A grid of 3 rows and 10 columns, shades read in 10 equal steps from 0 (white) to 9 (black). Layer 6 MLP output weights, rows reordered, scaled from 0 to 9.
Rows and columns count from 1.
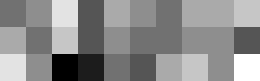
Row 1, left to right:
5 4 1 6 3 4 5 3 3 2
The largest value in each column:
5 5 9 8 5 6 5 4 4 6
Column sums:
9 13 12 20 12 15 13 9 11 8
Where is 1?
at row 1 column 3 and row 3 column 1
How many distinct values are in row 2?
5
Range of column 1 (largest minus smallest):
4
